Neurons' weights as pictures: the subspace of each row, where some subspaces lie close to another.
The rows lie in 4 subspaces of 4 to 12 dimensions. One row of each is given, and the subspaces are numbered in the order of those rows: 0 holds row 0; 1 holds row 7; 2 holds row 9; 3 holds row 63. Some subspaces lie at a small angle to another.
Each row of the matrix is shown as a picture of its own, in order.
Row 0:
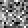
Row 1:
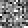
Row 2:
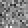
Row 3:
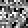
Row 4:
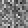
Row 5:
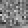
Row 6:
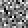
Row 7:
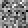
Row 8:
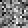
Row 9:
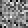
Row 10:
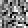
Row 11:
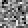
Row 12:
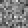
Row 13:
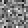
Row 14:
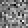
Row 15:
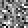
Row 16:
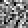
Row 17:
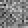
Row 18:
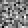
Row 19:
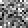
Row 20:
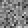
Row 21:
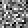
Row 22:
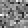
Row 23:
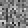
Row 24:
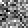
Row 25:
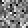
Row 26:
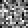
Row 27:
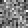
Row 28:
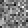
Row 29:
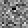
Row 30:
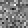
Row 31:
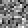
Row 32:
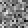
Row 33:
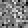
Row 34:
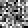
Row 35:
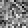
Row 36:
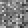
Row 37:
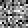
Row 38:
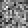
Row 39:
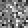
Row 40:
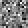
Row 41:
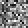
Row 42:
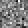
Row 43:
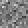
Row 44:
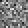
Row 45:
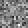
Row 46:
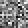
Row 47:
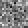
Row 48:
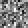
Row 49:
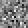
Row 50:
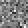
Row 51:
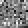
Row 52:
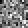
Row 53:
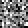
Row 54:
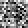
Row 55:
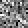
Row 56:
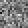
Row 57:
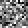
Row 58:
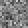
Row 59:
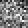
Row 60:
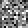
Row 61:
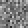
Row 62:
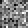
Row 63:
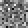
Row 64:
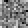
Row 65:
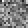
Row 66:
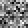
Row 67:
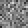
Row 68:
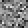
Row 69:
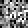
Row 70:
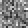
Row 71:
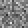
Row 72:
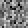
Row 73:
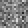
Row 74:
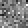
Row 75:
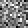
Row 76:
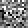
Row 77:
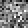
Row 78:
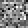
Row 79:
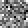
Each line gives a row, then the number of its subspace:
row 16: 3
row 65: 3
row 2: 3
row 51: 0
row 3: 0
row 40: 1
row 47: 1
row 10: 0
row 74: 3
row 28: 3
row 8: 0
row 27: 0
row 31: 0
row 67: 3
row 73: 0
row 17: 0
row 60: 1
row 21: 0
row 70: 2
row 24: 3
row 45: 3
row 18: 3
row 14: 3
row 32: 0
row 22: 3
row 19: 0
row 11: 0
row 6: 0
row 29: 3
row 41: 3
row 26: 3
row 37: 3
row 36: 0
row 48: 0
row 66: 3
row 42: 0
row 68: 0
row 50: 0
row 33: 1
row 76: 0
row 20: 0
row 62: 1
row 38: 2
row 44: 3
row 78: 3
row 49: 0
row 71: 3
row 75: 3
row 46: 3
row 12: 0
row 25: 0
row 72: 3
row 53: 0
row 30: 3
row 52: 0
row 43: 0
